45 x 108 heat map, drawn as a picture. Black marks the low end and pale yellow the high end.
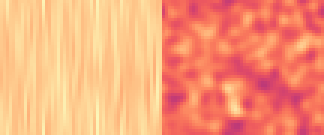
The table splits into one row of 2 panels. Panel 1,1: very high, streaked downward, faint in contrast. Panel 1,2: high, blotchy.
